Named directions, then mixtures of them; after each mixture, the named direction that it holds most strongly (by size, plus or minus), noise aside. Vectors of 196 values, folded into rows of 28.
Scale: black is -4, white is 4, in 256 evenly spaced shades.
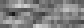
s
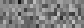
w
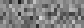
w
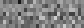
w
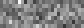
w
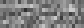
w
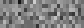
w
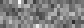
w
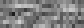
s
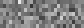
w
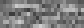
s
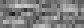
s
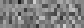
w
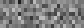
w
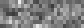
s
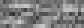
s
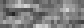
s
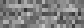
w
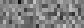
w
